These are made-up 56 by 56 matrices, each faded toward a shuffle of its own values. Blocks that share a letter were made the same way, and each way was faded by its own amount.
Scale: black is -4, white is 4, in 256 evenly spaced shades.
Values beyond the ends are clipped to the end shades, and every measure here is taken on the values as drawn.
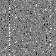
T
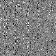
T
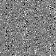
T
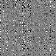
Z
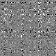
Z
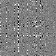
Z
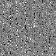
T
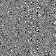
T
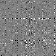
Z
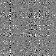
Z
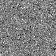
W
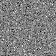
W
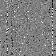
T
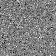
W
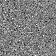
W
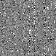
T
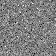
W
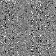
T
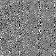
T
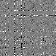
Z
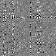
Z
